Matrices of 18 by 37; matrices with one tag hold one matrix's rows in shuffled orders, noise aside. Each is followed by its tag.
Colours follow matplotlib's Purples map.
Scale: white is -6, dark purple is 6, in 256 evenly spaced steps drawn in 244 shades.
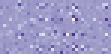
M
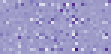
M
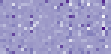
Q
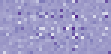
M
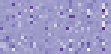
Q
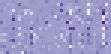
Q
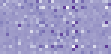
M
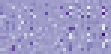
Q
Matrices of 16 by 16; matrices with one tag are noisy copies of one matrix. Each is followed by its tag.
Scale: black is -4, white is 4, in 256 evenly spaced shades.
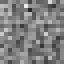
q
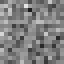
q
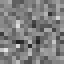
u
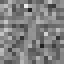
q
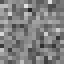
q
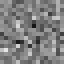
u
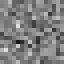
u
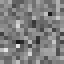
u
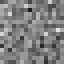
q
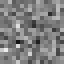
u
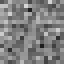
q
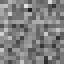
q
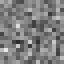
u
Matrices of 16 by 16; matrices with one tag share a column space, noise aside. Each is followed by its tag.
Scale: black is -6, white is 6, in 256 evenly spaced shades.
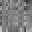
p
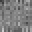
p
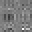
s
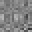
s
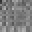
p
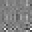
s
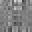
p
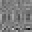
s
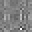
s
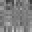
p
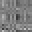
s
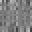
p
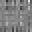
p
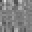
p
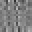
p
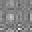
s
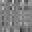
p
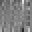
p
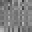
p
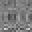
s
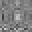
s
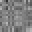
p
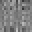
p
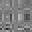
s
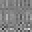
s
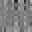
p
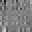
p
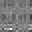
s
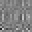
s
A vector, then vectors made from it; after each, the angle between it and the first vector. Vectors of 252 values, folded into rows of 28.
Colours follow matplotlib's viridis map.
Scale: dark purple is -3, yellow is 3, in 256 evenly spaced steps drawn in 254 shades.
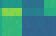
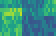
nearly parallel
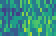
partly opposed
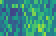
partly opposed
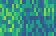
partly aligned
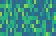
orthogonal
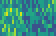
partly aligned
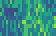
partly opposed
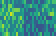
partly aligned
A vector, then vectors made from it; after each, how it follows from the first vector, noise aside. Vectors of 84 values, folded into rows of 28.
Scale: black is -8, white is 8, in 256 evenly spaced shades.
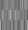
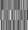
scaled up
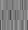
negated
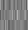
reversed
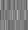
reversed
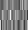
scaled up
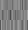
negated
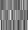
scaled up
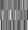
scaled up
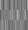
reversed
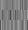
negated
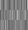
reversed
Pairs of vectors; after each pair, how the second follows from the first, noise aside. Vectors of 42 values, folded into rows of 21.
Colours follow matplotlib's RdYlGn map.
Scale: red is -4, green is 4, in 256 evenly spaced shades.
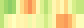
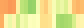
negated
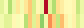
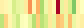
shuffled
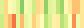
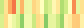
wrapped around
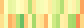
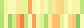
negated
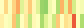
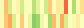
wrapped around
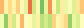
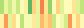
negated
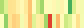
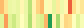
negated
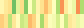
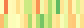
shuffled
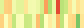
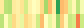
negated
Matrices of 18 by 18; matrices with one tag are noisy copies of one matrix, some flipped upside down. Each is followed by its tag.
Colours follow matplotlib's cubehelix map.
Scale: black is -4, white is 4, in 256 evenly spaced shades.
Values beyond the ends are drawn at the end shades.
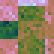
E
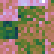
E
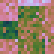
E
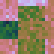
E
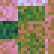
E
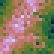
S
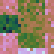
E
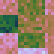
E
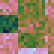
E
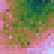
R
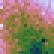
R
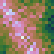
S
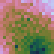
R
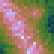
S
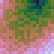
R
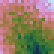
R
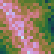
S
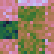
E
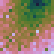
R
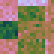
E
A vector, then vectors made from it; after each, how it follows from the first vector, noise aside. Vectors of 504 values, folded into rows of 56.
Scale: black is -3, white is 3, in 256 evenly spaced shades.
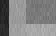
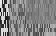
sign-scrambled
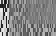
sign-scrambled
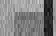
wrapped around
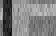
wrapped around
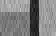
wrapped around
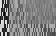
sign-scrambled
